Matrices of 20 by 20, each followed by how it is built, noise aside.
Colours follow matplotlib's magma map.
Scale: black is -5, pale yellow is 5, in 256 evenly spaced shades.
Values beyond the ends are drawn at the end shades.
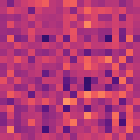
low rank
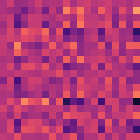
low rank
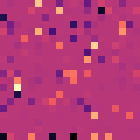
sparse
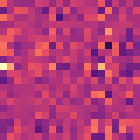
low rank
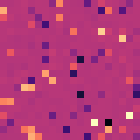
sparse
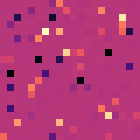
sparse
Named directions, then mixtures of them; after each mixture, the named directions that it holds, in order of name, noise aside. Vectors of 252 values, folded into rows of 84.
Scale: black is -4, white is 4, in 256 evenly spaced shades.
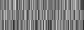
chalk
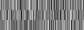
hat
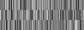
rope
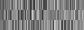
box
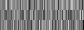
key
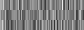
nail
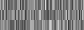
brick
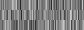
hat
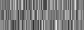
box, chalk, nail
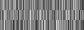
brick, chalk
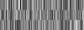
box, brick, rope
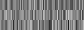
chalk, key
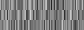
box, hat, rope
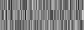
box, brick, rope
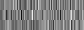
box, hat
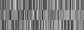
box, chalk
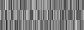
rope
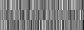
chalk, key, nail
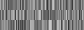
brick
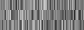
box, nail, rope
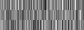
box, chalk, nail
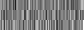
chalk, key, nail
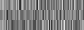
hat, nail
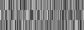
rope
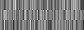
chalk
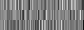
chalk, key, nail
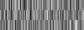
box, rope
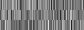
hat
